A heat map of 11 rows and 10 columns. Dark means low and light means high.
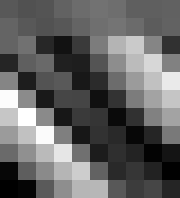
No single row or column stands out from its neighbours. The grain runs diagonally down to the right. A horizontal seam about 20% of the way down splits the table, and the top part is calmer. No overall slope runs across the table. Overall the values sit about 40% of the way up the scale. The middle left is the roughest part.
